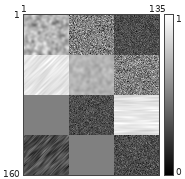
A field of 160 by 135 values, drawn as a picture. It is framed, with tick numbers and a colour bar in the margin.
The table splits into 4 rows of 3 panels. Panel 1,1: high, blotchy. Panel 1,2: middling, fine-grained, strong in contrast. Panel 1,3: low, fine-grained. Panel 2,1: very high, slanting up to the right, faint in contrast. Panel 2,2: high, blotchy, faint in contrast. Panel 2,3: middling, fine-grained, strong in contrast. Panel 3,1: middling, flat. Panel 3,2: low, fine-grained. Panel 3,3: very high, streaked across, faint in contrast. Panel 4,1: low, slanting up to the right. Panel 4,2: middling, flat. Panel 4,3: low, fine-grained.
